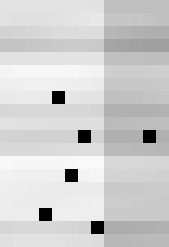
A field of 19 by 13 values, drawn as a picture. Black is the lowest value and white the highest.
Seam: vertical, 60% of the way across, the left part higher. Lone odd cells: 6, each lower than its neighbours. Average level on the scale: 80%. Calmest part: bottom right. Mirror symmetry: none. Histogram: skewed, a long tail of low values.
